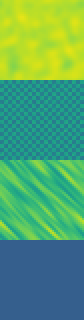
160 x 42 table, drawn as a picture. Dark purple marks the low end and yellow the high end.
The table splits into 4 rows of 1 panel. Panel 1,1: very high, blotchy, faint in contrast. Panel 2,1: middling, checkered. Panel 3,1: high, slanting down to the right. Panel 4,1: low, flat.
